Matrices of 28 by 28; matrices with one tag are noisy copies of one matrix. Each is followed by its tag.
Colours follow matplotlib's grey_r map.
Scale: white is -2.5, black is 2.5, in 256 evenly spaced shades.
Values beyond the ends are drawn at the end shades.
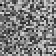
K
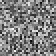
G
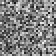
K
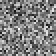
G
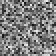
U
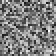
U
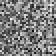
K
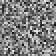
U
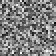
U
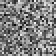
K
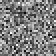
G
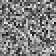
U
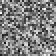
U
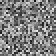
G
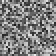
U
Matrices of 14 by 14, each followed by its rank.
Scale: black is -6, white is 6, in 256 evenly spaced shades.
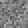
full rank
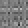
three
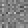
three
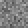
full rank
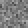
full rank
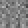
three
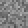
full rank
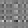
one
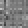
three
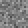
full rank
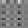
one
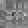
three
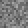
full rank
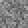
full rank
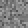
full rank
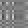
one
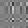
one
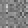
three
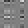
one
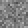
full rank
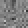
three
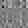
three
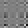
one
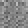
three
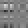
one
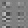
one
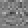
three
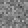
full rank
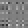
one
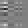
one
